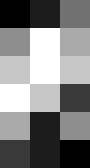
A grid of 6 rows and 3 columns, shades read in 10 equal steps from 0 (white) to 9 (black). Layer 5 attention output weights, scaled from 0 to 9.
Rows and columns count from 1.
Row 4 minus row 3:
-2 2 5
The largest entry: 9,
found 2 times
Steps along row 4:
up up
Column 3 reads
5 3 2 7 4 9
